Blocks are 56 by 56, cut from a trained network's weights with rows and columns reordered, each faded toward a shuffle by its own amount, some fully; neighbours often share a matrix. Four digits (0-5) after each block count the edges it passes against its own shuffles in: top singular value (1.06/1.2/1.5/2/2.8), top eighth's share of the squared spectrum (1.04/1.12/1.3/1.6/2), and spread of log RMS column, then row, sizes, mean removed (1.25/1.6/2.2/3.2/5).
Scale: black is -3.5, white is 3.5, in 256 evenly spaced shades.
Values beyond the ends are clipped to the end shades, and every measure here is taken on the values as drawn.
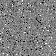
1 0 0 0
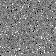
0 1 0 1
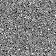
1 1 0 0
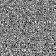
2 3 1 2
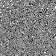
0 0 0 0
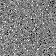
0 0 0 0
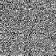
3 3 1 2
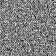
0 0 0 0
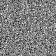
0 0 0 0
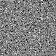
0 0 0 0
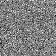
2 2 0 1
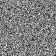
0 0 0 0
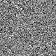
2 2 0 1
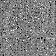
1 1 0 1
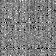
3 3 1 2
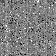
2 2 0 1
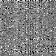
3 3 0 2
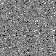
1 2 0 1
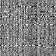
3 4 0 3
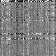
4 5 0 3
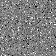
1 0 0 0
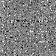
2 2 0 1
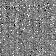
2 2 0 1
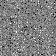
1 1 0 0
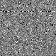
2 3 0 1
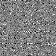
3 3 0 2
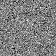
1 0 0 0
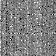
3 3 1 1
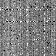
3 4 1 2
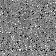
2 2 0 1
